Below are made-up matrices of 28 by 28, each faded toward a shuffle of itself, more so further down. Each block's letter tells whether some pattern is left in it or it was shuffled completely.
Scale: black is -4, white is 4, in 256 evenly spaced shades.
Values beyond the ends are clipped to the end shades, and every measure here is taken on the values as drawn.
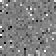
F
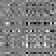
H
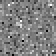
F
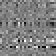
H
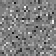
F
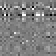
H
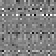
H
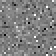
F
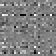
H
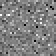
F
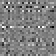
H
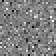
F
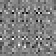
H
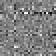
H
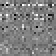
H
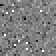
F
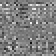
H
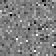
F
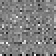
H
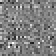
H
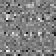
H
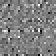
H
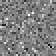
F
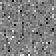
F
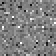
F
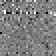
H
